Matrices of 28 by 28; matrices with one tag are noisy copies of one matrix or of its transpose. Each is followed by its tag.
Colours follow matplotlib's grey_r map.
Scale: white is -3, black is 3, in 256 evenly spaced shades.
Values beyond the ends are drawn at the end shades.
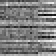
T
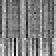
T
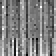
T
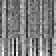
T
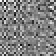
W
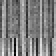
T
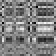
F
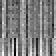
T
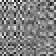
W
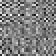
W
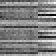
T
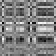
F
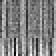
T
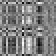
F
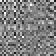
W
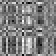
F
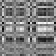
F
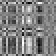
F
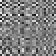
W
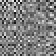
W
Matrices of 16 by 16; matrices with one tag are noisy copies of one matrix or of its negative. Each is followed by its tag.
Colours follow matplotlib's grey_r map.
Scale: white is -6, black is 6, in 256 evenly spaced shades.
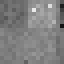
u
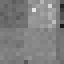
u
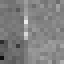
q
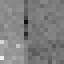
q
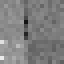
q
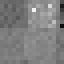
u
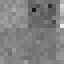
u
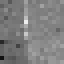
q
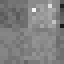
u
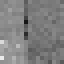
q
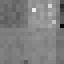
u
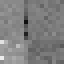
q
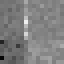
q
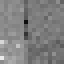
q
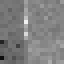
q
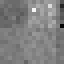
u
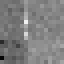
q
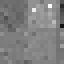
u
